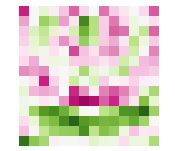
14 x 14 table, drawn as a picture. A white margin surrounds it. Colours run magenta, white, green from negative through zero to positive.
Overall the values sit about 50% of the way up the scale. The bottom part is higher, past a seam about 70% of the way down. Rings spread out from the top middle.
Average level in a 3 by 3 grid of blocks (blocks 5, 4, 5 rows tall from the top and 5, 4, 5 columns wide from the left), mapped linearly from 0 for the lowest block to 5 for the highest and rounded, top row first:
2 2 0
0 1 1
5 4 5
